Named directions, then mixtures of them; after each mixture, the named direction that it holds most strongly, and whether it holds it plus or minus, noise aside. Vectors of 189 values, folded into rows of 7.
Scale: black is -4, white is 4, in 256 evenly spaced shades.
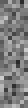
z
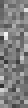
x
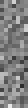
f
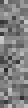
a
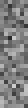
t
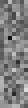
z, plus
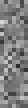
a, minus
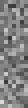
t, plus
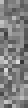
a, minus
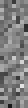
f, minus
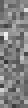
x, plus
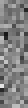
x, minus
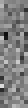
x, minus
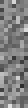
f, plus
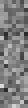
x, minus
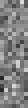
z, minus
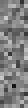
z, plus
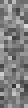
t, minus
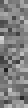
a, plus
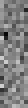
x, minus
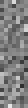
f, plus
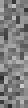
f, minus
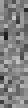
x, minus
